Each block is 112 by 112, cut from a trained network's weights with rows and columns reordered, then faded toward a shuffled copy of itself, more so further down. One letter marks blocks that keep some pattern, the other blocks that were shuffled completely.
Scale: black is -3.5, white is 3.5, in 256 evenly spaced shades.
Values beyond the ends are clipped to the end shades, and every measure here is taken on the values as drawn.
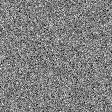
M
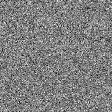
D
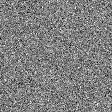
M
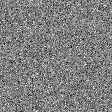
M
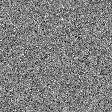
M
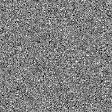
D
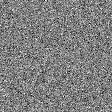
M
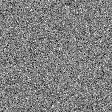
M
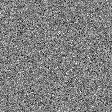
M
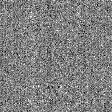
D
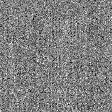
D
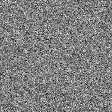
D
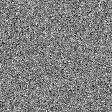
M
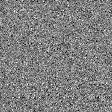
D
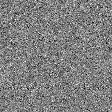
D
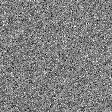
M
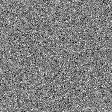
M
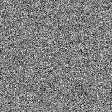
D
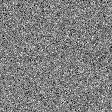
M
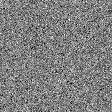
M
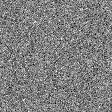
M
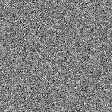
D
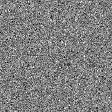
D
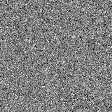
M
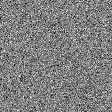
M
